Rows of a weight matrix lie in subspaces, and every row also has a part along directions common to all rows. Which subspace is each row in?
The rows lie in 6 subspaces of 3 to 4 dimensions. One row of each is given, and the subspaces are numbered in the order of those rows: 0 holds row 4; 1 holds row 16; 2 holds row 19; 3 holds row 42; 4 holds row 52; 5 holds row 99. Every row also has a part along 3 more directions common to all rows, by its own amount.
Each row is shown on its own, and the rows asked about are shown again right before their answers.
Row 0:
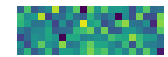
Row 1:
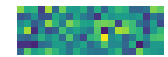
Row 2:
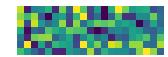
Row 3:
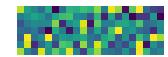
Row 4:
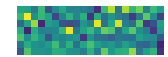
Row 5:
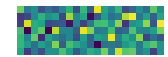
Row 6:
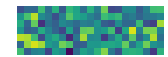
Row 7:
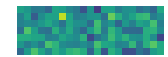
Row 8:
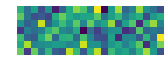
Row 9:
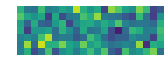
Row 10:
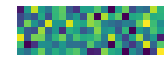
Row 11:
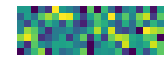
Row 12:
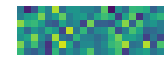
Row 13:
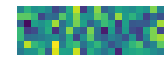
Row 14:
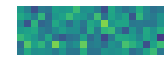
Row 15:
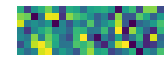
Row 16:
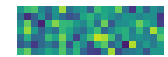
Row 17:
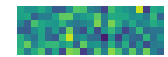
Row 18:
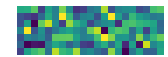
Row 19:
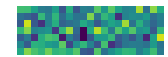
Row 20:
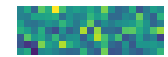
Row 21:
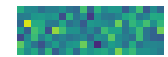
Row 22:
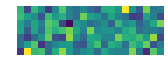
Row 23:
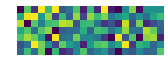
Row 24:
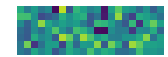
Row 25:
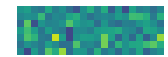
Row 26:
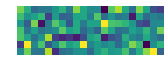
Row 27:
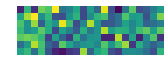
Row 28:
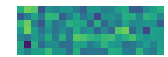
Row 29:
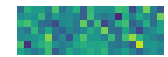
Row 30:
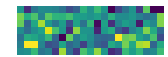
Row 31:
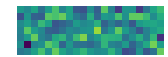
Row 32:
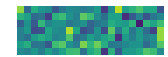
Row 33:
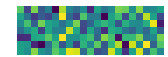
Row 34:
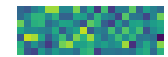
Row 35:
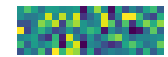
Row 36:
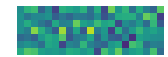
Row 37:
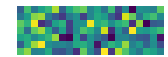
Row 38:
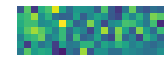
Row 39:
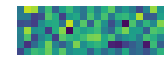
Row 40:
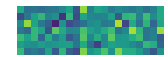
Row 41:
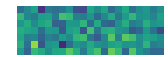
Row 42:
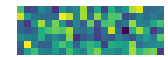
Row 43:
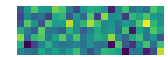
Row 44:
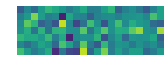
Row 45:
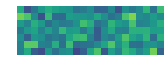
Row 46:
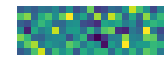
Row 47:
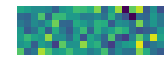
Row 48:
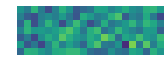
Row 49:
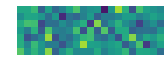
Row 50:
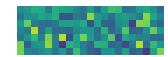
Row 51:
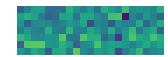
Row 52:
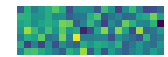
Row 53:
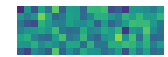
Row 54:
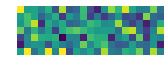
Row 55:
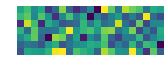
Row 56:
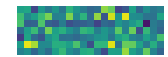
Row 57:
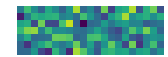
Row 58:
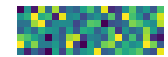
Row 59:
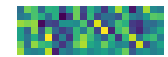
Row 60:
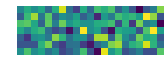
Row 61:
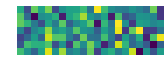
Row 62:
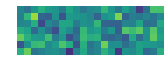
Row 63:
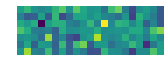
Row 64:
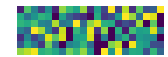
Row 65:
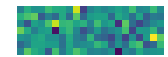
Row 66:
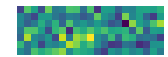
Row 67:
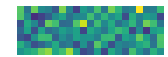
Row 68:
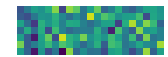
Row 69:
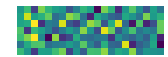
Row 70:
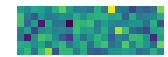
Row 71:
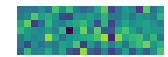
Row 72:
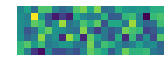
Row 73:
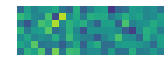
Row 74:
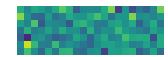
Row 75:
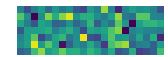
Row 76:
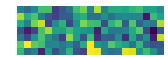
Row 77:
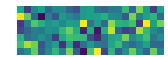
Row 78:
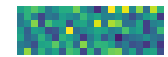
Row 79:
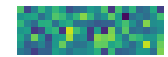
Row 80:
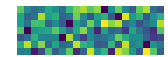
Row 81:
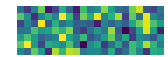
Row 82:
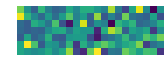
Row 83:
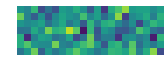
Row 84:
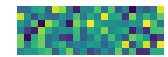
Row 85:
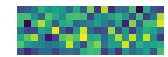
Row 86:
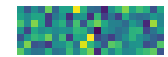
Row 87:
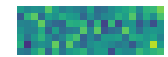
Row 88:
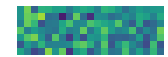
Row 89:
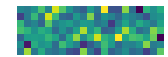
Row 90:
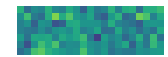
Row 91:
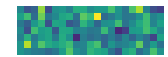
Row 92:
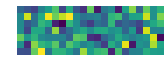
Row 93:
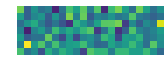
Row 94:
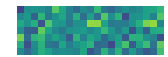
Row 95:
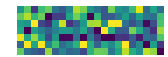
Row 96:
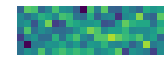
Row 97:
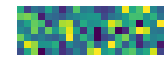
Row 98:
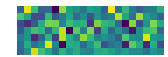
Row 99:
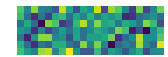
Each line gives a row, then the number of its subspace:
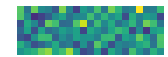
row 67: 5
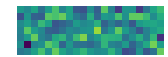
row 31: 1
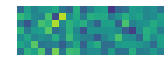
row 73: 4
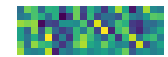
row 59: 3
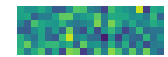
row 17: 0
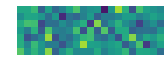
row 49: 3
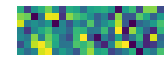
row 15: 1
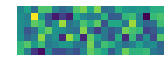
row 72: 1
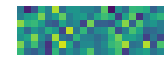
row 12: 2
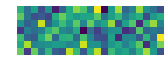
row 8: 0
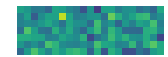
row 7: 1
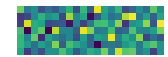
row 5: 4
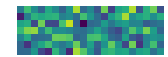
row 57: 5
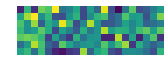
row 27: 4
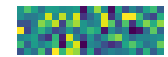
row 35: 4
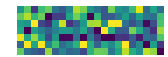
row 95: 0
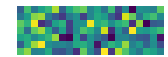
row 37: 2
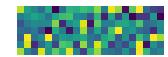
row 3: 5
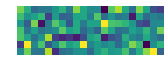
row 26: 1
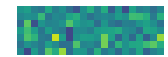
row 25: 0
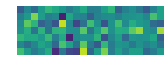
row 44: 4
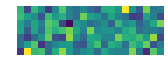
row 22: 0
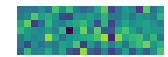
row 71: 0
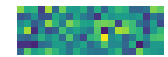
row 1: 3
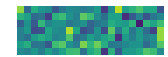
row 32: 2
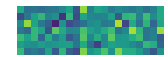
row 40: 4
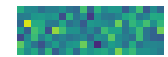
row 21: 4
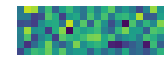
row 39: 2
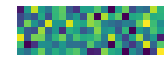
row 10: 5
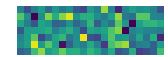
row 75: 1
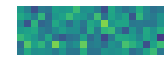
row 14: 1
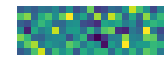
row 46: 1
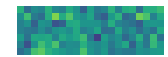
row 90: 1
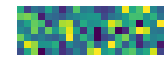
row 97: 5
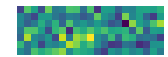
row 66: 2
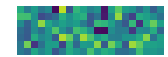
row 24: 2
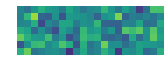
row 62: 4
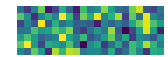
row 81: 3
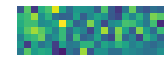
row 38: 4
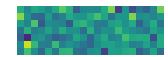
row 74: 5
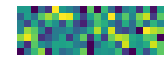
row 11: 1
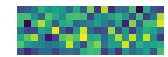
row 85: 2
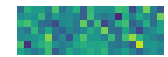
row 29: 3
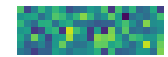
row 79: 2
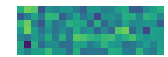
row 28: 3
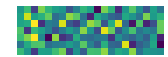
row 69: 0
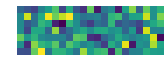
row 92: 1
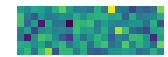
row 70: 5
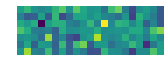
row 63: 1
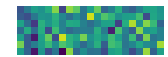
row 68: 0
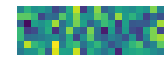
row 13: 4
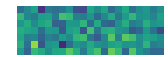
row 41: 3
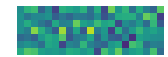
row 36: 2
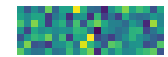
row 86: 2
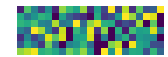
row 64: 2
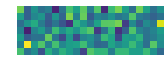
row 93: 4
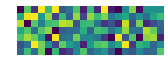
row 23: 4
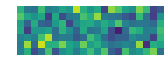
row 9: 3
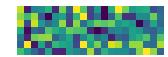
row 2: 2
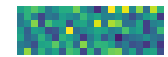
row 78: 0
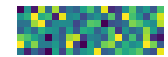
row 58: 1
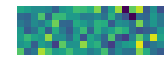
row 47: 5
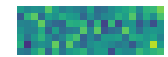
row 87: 1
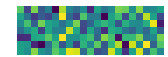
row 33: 2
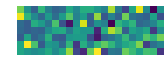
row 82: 5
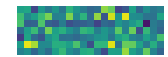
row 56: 5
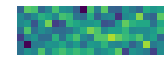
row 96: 3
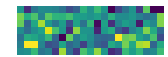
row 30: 0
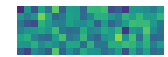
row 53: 0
